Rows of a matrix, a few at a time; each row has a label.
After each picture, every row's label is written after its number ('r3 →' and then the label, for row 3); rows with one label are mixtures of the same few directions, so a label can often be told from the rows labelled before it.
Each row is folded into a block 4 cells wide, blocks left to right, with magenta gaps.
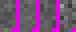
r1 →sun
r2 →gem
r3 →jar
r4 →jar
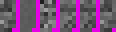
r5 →sun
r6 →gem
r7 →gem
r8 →gem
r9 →gem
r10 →sun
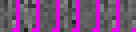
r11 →jar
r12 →sun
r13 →gem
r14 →jar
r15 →sun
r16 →jar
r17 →jar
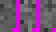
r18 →jar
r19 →sun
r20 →sun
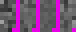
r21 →sun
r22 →sun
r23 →gem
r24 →jar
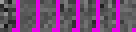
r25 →gem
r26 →gem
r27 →gem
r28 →jar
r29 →jar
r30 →jar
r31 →sun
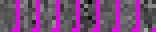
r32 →sun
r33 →jar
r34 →jar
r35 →jar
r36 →gem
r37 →sun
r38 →gem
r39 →sun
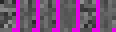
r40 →gem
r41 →jar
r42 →jar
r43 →sun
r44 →gem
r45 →jar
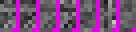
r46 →gem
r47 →gem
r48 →gem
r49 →gem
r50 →sun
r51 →jar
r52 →sun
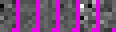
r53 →jar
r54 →gem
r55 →jar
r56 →jar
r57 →jar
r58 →sun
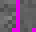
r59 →gem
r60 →sun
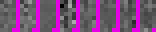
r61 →gem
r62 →gem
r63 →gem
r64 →jar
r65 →jar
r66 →sun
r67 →jar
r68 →sun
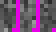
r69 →sun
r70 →jar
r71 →gem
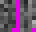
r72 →gem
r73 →jar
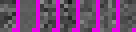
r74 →gem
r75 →gem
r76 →gem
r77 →gem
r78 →sun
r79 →jar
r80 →gem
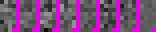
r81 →sun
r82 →sun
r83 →sun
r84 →jar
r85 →gem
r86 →gem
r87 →jar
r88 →jar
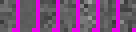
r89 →sun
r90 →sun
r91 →gem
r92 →sun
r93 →gem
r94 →jar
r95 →sun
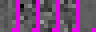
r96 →jar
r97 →jar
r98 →sun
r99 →sun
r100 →sun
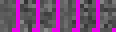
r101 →sun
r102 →sun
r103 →sun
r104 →jar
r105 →gem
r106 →gem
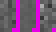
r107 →jar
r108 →jar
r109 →jar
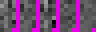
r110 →jar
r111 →jar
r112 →jar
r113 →gem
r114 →jar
